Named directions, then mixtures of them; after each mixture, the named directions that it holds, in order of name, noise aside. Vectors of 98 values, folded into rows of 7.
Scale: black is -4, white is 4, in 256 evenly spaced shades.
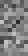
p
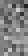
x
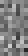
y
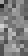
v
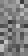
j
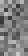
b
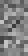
p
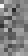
b, v, y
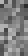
b, v, x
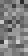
j, p, x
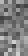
b, x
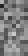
b, p, v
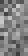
b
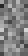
j, v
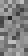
b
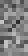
p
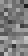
b, j, x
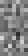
y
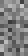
j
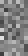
b, j, v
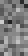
j, p, x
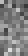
b, v, x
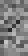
p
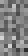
y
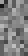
v
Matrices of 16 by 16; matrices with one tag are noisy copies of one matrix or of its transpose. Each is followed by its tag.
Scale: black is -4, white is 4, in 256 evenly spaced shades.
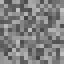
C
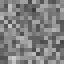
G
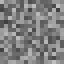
C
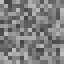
C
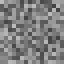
C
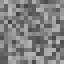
G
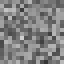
G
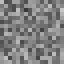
C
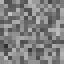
C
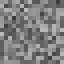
G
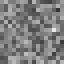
G
